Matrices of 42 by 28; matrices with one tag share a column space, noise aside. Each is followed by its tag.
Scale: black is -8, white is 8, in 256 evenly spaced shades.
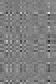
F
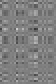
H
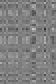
H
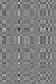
H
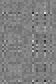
F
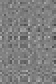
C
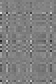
F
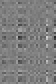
C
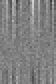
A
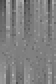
A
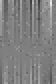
A
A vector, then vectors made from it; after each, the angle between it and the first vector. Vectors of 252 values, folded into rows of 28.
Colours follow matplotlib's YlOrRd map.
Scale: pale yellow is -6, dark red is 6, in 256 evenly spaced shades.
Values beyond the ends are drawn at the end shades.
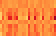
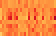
nearly parallel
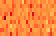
orthogonal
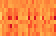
nearly parallel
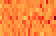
partly aligned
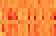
nearly parallel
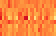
nearly opposite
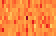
partly opposed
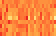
nearly opposite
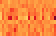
nearly parallel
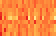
nearly opposite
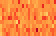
partly aligned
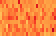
partly aligned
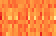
nearly opposite
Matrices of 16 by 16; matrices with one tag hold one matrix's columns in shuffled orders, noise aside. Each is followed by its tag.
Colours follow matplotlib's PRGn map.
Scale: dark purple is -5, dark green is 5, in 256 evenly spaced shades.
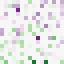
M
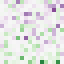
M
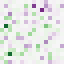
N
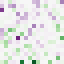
M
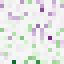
M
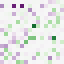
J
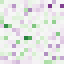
J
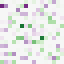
J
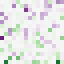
M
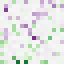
M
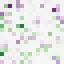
N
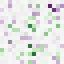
N
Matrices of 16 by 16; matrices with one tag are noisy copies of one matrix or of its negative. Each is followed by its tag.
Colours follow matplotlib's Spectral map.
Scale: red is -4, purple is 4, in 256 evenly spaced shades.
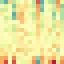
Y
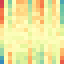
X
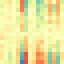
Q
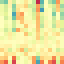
Y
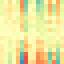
Q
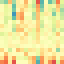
Y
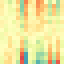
Q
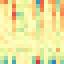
Y
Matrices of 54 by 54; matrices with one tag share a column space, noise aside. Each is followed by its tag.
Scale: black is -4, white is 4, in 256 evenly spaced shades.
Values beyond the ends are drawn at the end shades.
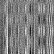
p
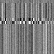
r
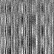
p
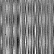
p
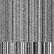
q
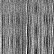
p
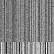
q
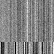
q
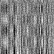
p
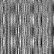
p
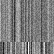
q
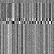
r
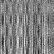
p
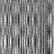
p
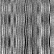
p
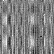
p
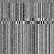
r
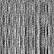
p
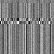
r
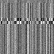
r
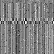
r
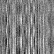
p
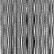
p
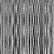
p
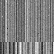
q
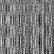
p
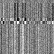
r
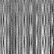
p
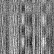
p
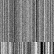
q
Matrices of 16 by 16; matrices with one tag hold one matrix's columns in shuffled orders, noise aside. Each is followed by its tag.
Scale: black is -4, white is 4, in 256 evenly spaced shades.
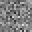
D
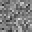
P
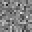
P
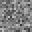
D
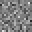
P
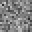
P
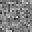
D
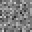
D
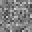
D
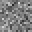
P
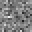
D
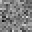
D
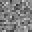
P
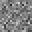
P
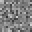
D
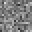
P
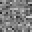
D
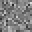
P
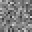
D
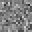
P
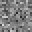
D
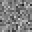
P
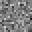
P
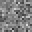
D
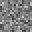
P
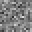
D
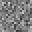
P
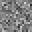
P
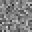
P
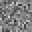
P
